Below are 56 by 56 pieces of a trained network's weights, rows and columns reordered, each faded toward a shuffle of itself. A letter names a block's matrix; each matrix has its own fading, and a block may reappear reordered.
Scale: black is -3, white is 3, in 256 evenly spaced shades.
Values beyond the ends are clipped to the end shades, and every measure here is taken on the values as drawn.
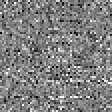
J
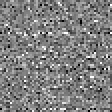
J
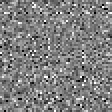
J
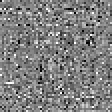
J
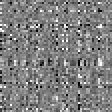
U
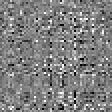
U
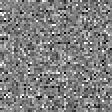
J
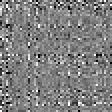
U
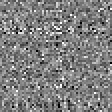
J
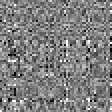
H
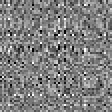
H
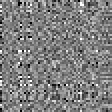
H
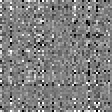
U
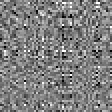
H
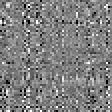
U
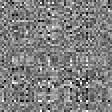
H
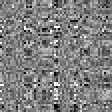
H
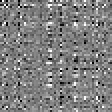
U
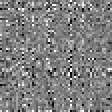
U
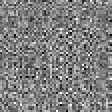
H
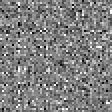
J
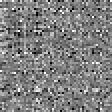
J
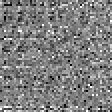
J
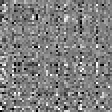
U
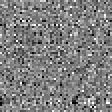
J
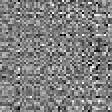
H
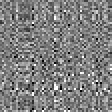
H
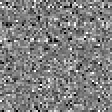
J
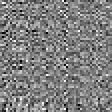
H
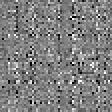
U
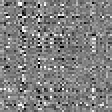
U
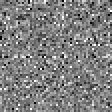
J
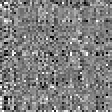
U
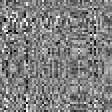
H
